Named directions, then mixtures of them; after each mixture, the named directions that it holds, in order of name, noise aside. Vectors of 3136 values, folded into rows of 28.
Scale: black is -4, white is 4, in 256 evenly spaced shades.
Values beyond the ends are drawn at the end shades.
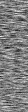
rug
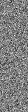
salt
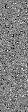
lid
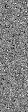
lid, salt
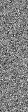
lid, salt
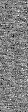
lid, rug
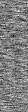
lid, rug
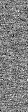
lid, rug, salt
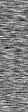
rug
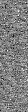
lid, rug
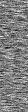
rug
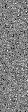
lid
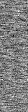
lid, rug, salt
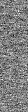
lid, rug, salt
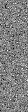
lid
